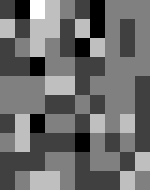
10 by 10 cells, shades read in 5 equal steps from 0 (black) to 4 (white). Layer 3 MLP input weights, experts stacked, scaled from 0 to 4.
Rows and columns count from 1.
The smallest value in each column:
1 0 0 1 1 0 0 1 1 1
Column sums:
15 17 19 22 17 11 15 18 19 17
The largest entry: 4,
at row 1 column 3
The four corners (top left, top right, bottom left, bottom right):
1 2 1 2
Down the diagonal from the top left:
1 1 3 2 3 2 3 1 1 2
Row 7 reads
1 3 0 2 2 1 3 2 3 1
